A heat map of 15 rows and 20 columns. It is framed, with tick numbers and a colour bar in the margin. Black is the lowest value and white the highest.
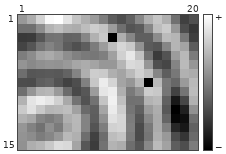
Mirror symmetry: none. Odd rows or columns: none. Rings: centred on the bottom left. Calmest part: bottom left. Lone odd cells: 2, each lower than its neighbours. Ninth with the lowest average: bottom right.
